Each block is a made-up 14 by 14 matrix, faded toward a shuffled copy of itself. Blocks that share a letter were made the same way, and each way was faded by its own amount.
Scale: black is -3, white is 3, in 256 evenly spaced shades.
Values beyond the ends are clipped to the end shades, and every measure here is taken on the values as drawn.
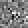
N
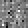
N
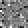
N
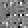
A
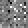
N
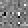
A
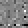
A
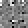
A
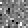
N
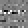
A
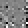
A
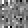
A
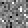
N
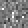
N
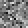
N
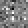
A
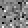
N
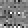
A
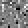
N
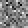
N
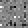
A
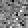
N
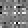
A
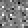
N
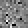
N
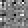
A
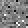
N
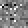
A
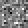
N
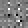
A
